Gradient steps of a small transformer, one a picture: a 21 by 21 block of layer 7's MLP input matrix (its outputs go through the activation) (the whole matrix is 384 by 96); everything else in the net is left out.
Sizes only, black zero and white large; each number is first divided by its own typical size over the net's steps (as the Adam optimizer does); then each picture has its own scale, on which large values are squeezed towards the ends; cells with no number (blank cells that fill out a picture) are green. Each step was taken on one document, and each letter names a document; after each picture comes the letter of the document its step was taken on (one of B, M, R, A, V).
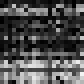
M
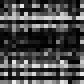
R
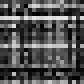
R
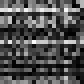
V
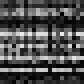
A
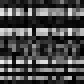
A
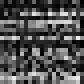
M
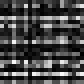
R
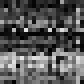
M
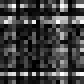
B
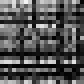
V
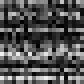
A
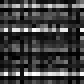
R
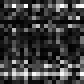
R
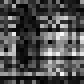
B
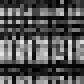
A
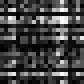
B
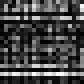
R
